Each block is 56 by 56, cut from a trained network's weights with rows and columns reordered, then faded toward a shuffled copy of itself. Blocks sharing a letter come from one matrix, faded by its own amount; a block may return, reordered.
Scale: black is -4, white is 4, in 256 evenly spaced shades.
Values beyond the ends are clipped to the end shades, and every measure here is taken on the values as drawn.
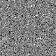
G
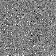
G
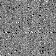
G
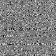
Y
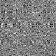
Y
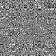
Y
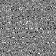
Y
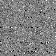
G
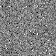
G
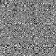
Y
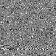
Y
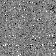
G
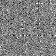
G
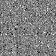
G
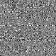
Y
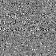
Y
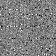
G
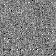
G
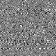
Y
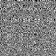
Y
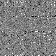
G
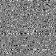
Y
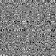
Y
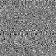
Y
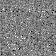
G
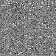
G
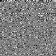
Y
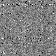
G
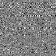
Y
